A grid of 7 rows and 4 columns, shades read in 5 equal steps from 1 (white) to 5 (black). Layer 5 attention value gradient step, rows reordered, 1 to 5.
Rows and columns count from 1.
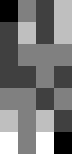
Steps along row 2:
down up down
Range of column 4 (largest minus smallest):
3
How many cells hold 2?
5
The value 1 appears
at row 7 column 1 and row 7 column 3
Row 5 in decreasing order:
4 3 3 3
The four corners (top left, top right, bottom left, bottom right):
5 2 1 5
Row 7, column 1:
1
